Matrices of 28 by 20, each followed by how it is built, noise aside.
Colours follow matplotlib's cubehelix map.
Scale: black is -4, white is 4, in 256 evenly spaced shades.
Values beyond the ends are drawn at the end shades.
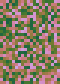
noise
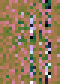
uneven columns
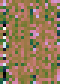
uneven columns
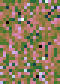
noise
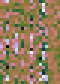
uneven columns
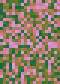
noise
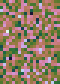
noise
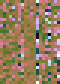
uneven columns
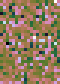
noise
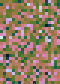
noise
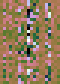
uneven columns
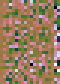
uneven columns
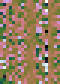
uneven columns
